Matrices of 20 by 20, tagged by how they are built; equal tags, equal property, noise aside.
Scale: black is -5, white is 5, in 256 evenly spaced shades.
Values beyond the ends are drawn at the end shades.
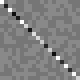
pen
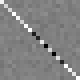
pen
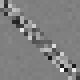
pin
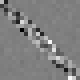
pin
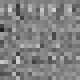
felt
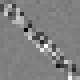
pin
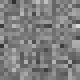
felt
